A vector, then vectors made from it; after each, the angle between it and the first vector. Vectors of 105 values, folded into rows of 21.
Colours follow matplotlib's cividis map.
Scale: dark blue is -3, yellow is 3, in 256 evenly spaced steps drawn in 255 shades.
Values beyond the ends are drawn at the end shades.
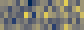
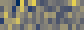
orthogonal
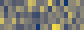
partly opposed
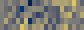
partly aligned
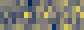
nearly parallel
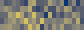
partly opposed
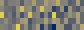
orthogonal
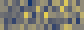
nearly parallel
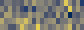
orthogonal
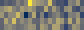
nearly opposite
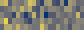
partly opposed
